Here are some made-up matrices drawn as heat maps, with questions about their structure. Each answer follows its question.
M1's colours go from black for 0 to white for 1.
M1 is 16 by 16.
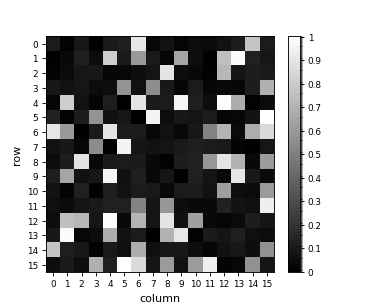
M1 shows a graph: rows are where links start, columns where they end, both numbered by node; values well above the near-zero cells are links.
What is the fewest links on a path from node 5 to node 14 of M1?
2
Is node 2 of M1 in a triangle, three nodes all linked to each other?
yes
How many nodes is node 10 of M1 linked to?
2
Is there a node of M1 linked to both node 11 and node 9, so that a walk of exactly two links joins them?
no
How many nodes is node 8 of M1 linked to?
5
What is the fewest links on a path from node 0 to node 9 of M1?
3
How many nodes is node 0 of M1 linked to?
2
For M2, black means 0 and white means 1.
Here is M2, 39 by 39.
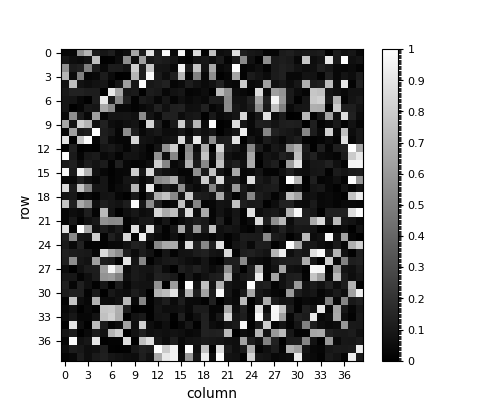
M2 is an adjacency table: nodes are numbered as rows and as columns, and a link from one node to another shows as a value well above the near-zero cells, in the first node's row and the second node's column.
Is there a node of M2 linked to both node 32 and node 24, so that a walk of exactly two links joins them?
no
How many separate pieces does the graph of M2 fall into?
1
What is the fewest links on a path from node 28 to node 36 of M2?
6
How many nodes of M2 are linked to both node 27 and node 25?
8
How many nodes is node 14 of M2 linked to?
10
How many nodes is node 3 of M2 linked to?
8
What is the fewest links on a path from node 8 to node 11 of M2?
2
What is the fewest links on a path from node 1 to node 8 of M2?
1
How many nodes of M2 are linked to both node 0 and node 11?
7
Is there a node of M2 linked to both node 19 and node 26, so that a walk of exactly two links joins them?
no
